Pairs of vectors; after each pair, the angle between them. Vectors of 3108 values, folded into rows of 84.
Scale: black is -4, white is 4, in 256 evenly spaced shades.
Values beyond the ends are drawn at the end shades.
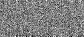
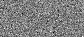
orthogonal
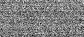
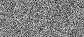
orthogonal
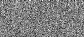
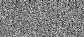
nearly opposite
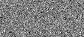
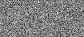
partly opposed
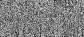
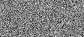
partly aligned
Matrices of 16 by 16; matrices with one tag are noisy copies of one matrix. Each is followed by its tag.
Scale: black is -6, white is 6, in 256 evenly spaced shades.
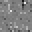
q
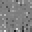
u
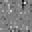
q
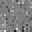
u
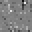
q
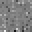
u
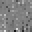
u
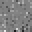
u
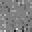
u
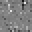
q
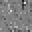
q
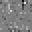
q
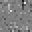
q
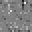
q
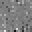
u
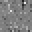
q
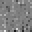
u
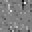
q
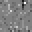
q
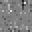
q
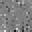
u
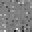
u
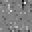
q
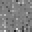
u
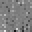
u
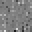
u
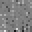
u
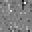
q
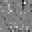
q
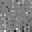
u
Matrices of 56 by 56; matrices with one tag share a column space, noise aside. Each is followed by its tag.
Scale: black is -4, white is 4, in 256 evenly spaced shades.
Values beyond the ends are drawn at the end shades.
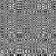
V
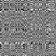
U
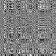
V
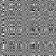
U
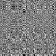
V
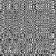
V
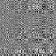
V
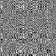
V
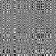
V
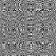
U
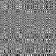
V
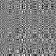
V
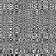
V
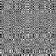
V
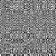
V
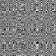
U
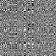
U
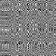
U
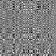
V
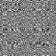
U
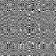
U
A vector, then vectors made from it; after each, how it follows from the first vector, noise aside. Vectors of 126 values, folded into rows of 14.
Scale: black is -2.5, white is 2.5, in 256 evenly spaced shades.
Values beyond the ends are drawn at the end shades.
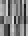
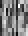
wrapped around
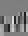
partly zeroed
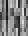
wrapped around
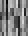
wrapped around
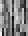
wrapped around
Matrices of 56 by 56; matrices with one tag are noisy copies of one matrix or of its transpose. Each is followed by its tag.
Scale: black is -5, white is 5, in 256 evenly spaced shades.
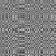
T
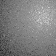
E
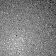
E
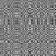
T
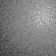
E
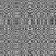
T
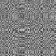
T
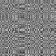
T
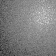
E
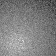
E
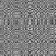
T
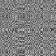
T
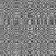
T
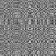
T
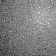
E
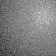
E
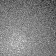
E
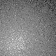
E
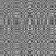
T
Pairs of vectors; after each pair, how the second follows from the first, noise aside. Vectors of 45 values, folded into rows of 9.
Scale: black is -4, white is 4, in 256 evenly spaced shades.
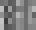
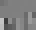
partly zeroed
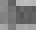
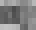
reversed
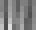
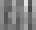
reversed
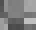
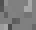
partly zeroed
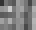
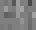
partly zeroed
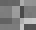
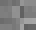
shrunk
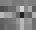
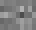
shrunk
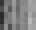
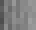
shrunk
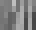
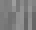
shrunk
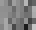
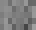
shrunk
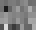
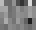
reversed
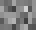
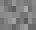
shrunk
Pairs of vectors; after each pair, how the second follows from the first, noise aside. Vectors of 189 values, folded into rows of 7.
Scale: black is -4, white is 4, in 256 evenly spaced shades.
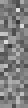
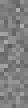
shrunk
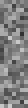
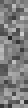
negated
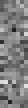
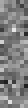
negated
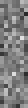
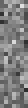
wrapped around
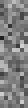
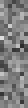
negated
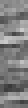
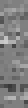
partly zeroed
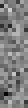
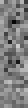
wrapped around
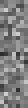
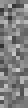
wrapped around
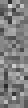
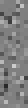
partly zeroed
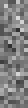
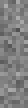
shrunk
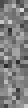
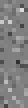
partly zeroed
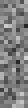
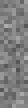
shrunk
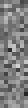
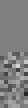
partly zeroed
